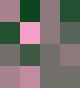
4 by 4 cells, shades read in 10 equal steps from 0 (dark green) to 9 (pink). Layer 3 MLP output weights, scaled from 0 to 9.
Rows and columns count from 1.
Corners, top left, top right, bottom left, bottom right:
6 1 6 4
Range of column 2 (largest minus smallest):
9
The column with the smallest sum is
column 4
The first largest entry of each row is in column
1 2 4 2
